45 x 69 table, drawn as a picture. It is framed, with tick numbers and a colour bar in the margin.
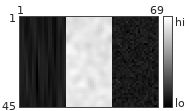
It is made of 1 by 3 panels. Panel 1,1: very low, streaked downward, faint in contrast. Panel 1,2: very high, blotchy, faint in contrast. Panel 1,3: very low, fine-grained, faint in contrast.
